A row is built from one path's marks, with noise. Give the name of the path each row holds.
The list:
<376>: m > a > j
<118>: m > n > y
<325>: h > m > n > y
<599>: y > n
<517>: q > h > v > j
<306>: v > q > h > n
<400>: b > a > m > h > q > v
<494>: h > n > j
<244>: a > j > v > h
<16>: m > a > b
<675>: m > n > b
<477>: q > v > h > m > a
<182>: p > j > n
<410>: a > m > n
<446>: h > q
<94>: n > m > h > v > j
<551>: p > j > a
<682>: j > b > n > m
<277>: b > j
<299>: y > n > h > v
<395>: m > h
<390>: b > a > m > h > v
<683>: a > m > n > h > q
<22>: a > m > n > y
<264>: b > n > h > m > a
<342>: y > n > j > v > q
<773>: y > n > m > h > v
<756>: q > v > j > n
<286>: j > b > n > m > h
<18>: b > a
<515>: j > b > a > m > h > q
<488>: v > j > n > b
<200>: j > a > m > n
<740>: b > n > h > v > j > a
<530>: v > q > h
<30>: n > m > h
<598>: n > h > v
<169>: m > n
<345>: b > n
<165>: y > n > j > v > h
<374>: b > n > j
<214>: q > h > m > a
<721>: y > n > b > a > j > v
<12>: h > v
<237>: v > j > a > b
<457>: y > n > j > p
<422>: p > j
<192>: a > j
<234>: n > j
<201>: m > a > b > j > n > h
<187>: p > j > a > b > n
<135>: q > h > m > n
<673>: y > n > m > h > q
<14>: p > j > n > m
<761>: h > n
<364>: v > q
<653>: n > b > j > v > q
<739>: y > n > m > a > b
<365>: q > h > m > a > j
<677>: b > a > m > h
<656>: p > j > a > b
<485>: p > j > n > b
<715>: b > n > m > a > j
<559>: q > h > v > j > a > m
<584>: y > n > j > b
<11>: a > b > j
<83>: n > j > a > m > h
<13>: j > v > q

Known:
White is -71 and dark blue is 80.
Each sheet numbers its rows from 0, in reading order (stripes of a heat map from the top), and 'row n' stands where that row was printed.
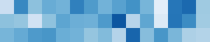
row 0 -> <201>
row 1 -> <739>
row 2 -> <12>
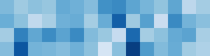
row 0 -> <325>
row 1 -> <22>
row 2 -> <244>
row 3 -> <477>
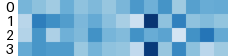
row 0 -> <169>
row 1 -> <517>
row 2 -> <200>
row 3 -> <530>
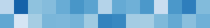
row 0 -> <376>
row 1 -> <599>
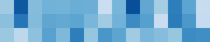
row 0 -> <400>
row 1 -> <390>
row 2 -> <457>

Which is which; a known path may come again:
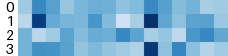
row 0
<395>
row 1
<559>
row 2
<345>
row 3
<530>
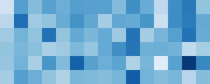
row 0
<286>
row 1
<376>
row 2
<653>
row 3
<673>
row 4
<187>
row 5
<135>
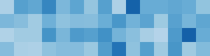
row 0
<94>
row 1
<169>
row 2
<374>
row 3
<118>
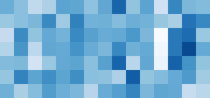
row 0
<22>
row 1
<182>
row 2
<201>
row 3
<715>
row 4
<739>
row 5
<244>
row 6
<773>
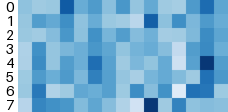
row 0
<488>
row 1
<13>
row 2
<234>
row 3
<192>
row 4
<656>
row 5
<422>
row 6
<16>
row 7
<517>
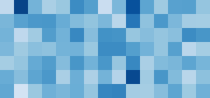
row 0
<365>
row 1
<12>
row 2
<457>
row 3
<325>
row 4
<494>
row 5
<306>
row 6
<599>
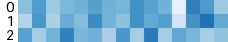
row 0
<264>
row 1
<200>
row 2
<598>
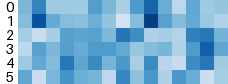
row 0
<683>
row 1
<477>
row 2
<584>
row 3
<277>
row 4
<740>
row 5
<299>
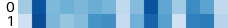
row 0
<400>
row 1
<515>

